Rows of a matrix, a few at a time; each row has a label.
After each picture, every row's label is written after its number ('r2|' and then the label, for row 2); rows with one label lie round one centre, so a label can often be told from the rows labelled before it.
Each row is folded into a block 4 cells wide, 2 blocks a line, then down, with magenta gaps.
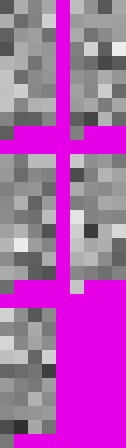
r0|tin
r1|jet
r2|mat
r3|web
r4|jet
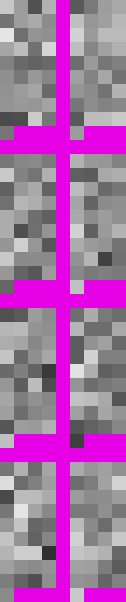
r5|jet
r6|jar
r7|tin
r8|web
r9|jar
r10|tin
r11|tin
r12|web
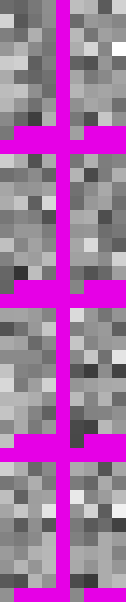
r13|tin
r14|jet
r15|jet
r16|tin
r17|web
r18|jet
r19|jet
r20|jet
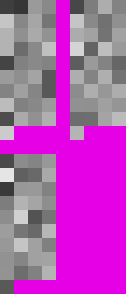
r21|jar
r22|jar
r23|tin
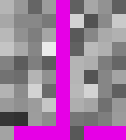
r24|jet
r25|tin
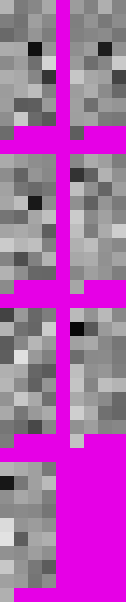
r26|mat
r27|mat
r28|mat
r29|web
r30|tin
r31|web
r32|web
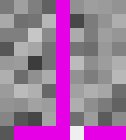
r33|tin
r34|web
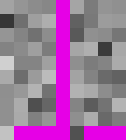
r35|web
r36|mat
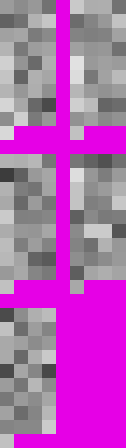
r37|web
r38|web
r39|web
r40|jar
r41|jar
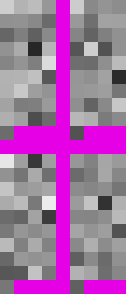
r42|mat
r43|mat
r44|jet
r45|mat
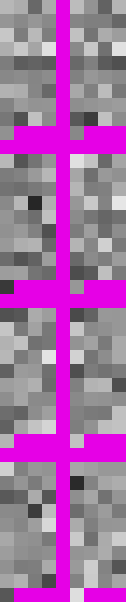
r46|jet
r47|jet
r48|mat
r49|jet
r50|jar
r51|jar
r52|mat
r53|web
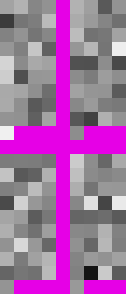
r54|web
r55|jet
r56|tin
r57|jet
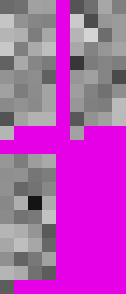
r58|jar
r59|jar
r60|mat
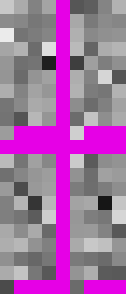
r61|jet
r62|jar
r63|mat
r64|mat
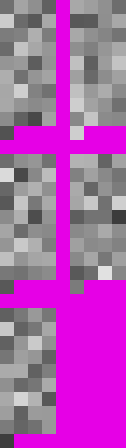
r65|tin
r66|web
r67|tin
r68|jet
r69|tin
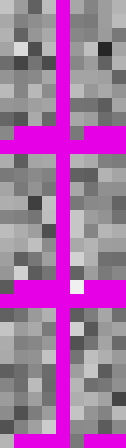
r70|jet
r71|mat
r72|mat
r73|web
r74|jar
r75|tin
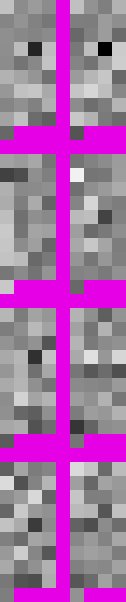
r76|mat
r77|mat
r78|web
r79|tin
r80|mat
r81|jet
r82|tin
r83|jet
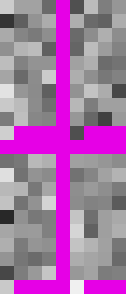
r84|web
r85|tin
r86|jar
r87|web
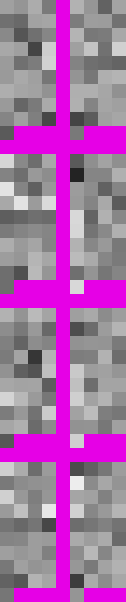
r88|mat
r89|jet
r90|jet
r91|web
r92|mat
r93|web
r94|jet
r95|jar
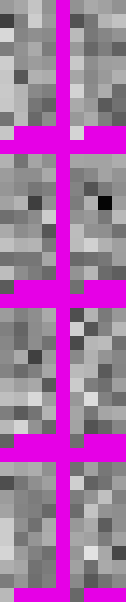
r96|web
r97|web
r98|mat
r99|mat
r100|mat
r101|tin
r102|web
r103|tin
